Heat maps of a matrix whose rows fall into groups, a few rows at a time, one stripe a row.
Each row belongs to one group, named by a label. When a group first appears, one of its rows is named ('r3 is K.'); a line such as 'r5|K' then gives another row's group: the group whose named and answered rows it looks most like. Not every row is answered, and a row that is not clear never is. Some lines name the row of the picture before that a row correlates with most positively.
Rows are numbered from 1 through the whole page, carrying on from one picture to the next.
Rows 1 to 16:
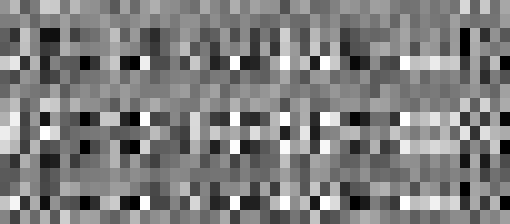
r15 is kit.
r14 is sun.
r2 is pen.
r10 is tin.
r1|tin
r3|sun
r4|sun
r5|kit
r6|sun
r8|tin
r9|kit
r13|sun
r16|pen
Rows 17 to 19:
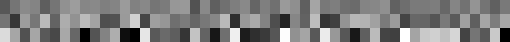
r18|pen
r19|kit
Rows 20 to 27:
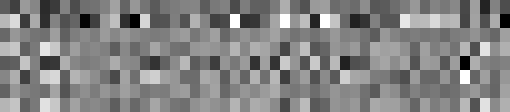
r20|sun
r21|kit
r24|sun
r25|tin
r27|tin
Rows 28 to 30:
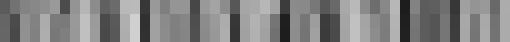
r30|pen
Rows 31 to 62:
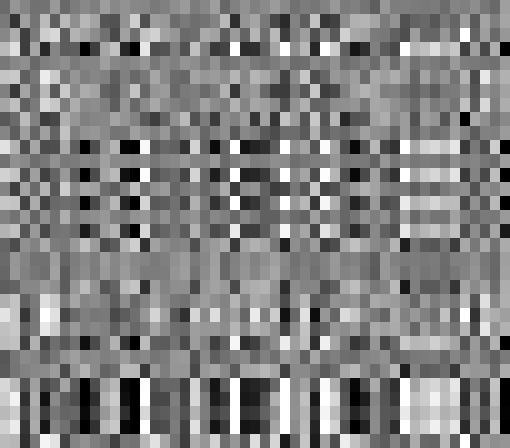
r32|pen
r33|tin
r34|kit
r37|pen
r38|tin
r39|sun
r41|kit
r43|kit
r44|pen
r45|kit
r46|pen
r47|kit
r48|pen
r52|tin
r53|tin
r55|kit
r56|sun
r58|kit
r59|kit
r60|kit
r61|kit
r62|tin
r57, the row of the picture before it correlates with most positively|28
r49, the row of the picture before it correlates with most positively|28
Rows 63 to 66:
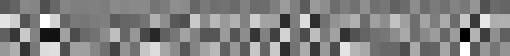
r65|sun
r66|tin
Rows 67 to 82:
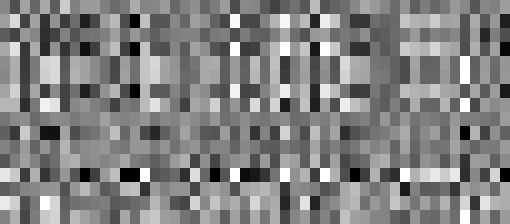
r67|pen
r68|kit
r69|sun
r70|kit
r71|tin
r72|tin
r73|kit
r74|tin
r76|sun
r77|pen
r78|sun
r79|kit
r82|tin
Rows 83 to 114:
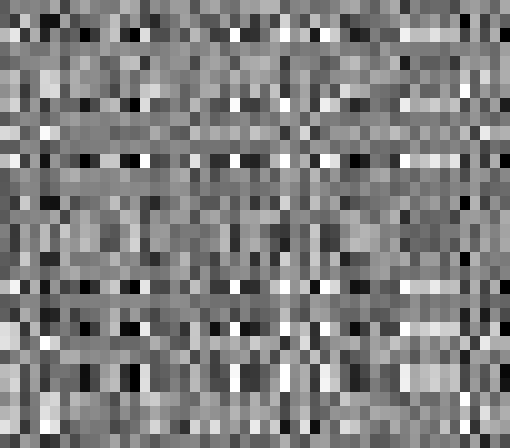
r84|sun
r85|kit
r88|tin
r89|tin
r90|kit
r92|tin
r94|kit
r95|sun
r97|sun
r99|pen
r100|pen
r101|sun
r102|sun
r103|kit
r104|sun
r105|sun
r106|kit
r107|tin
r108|sun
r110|kit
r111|tin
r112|tin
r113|tin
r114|sun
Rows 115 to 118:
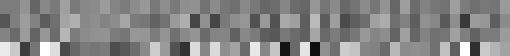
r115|pen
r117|pen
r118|tin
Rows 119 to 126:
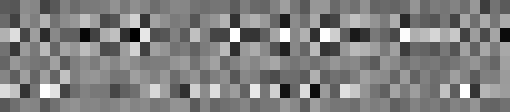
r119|sun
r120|pen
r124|pen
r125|tin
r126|sun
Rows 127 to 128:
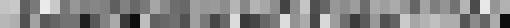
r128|kit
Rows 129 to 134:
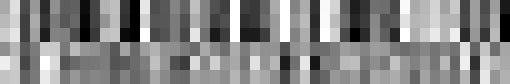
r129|kit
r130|kit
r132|tin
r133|tin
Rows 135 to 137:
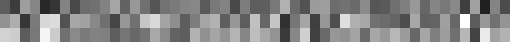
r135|sun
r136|tin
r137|tin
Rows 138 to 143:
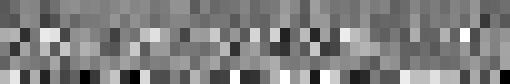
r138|sun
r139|sun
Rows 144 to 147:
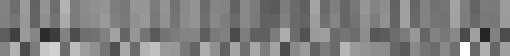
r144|pen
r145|pen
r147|tin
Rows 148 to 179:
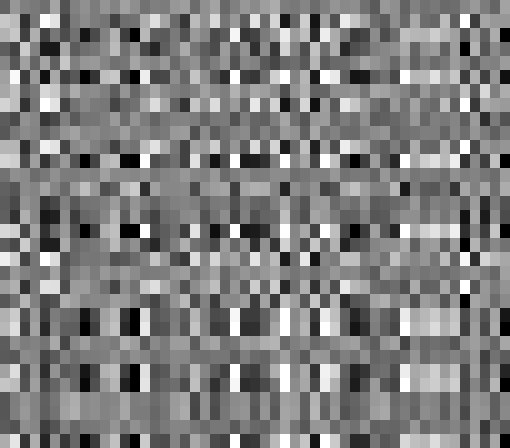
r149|tin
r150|kit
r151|sun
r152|pen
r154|tin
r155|tin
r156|sun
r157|sun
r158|tin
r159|kit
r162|sun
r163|sun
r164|kit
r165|sun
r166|tin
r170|kit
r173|sun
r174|kit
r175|kit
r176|sun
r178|sun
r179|kit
